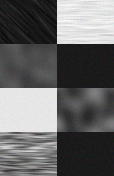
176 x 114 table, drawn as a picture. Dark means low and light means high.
It is made of 4 by 2 panels. Panel 1,1: very low, slanting down to the right, faint in contrast. Panel 1,2: very high, streaked across, faint in contrast. Panel 2,1: low, smooth, faint in contrast. Panel 2,2: very low, flat. Panel 3,1: very high, flat. Panel 3,2: low, smooth. Panel 4,1: middling, streaked across, strong in contrast. Panel 4,2: very low, flat.
